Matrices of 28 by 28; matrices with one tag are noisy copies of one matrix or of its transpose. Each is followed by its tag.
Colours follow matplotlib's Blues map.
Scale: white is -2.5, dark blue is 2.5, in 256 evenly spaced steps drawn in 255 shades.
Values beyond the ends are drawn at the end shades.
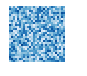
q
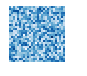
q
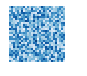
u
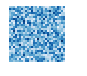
u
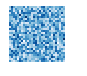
u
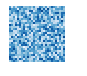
q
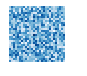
u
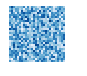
u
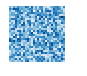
u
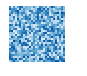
q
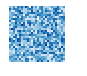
u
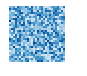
u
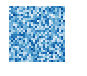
q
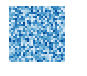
u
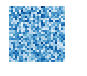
u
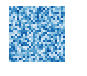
q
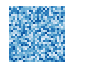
q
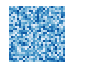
q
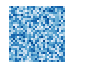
q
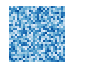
q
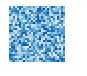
q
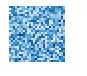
q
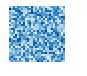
u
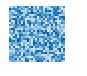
u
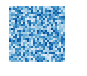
u
